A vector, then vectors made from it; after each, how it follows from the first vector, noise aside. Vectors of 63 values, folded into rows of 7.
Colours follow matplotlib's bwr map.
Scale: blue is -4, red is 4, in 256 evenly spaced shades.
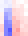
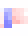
partly zeroed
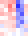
reversed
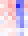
reversed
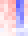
reversed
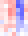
reversed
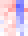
reversed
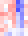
reversed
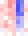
reversed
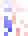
partly zeroed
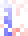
partly zeroed
